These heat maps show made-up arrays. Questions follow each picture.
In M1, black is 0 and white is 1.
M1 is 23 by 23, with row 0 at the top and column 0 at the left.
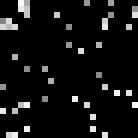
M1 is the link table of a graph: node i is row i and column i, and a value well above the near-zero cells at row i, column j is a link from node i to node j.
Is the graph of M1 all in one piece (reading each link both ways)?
no
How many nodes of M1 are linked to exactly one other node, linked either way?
5
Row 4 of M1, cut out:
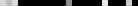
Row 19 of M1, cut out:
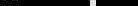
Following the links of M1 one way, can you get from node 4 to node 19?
yes
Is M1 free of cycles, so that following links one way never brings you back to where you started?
no
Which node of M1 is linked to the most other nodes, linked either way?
node 4
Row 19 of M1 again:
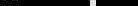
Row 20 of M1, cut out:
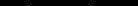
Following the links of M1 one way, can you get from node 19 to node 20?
no
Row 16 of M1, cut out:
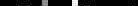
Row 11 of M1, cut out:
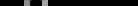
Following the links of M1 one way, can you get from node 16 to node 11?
yes
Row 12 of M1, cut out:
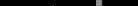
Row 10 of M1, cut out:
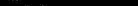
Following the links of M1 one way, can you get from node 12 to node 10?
no
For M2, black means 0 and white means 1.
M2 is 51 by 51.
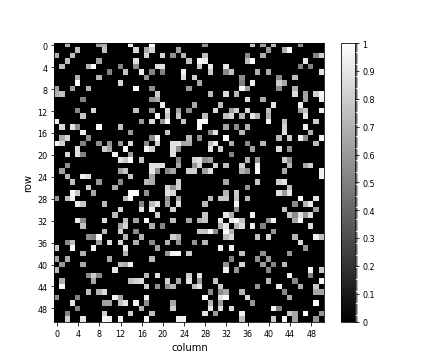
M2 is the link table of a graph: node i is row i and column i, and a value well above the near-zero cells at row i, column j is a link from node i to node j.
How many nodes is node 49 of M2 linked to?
11
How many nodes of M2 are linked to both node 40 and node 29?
1
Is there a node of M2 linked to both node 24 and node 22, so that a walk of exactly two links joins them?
yes
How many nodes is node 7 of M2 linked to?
7
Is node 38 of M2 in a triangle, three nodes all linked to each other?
yes
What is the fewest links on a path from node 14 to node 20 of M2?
1
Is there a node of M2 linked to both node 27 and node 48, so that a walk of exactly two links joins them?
yes
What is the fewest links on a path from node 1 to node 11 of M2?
3
